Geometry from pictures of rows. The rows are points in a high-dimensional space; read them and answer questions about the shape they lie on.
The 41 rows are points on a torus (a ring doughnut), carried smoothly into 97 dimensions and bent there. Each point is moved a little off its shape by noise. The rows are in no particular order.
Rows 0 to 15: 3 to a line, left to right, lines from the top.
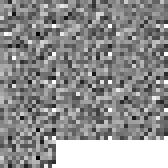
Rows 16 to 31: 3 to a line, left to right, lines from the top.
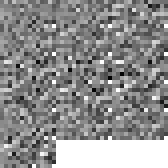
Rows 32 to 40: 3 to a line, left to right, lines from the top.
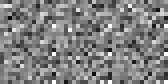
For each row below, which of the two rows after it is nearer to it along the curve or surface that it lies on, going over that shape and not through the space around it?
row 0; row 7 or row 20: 20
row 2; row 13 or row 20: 13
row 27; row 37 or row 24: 37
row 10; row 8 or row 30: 30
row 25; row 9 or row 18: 18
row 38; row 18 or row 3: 18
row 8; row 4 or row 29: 29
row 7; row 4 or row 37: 4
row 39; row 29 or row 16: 16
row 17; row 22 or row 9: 9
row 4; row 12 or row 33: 33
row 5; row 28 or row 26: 28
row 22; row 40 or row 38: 38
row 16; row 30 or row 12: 12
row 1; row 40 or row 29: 29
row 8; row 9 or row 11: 9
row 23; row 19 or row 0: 0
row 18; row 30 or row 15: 30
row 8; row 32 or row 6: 6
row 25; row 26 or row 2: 26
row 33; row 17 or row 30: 30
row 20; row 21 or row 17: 21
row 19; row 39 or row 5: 5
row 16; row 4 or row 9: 9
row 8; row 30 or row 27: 30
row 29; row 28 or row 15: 28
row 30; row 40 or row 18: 18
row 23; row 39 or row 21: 39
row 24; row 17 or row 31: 31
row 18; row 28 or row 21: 21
